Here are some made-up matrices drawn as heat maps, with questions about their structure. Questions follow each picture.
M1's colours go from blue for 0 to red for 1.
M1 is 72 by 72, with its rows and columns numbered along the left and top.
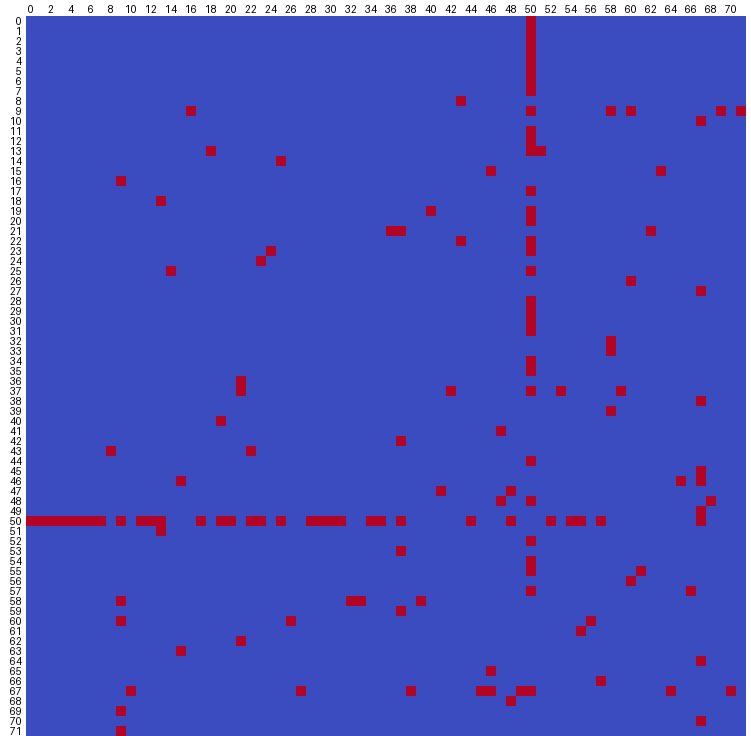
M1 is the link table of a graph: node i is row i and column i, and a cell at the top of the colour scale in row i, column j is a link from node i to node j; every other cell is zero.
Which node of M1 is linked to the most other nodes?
node 50
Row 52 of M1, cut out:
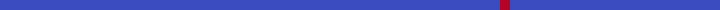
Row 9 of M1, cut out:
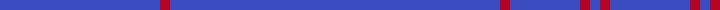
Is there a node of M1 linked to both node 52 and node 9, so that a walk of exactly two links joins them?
yes
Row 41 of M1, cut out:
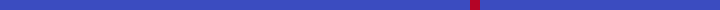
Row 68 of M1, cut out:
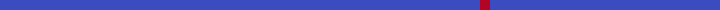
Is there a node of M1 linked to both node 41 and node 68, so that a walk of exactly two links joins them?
no
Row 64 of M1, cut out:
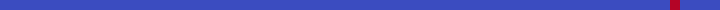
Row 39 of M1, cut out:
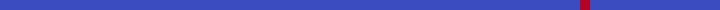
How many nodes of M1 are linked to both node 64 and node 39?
0
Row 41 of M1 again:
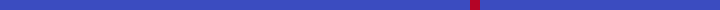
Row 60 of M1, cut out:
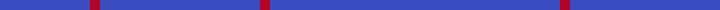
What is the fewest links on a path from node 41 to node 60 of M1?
5
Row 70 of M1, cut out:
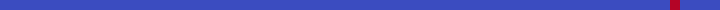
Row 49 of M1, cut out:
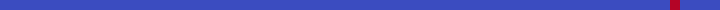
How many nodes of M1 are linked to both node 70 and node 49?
1
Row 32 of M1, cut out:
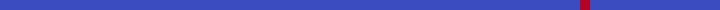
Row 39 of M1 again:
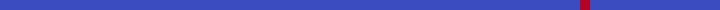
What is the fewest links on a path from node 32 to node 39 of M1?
2
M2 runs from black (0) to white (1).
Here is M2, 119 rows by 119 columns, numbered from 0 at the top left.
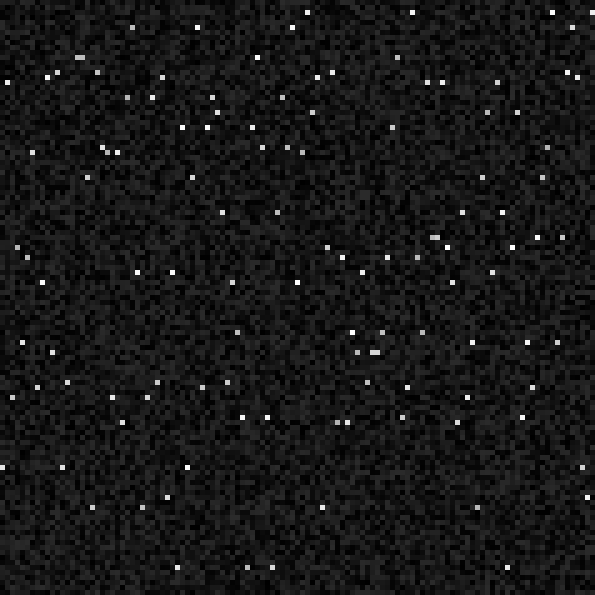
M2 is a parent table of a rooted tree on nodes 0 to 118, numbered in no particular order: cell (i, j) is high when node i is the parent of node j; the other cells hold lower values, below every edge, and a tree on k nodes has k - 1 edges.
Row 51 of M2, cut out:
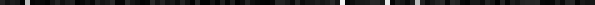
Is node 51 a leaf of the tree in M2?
no
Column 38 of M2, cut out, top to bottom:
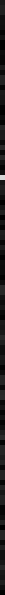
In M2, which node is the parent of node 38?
35
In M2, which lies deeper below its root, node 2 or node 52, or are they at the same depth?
node 52
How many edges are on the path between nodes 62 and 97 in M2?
2
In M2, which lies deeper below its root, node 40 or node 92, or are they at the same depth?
node 40
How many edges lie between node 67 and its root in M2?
3
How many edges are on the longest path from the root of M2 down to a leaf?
4
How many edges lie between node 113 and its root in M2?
1
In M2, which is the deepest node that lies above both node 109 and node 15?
11
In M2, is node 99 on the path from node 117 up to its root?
yes
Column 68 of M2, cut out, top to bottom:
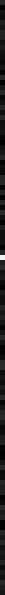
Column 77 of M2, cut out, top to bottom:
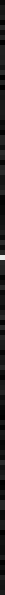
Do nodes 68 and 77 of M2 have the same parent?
yes
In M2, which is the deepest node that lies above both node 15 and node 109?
11
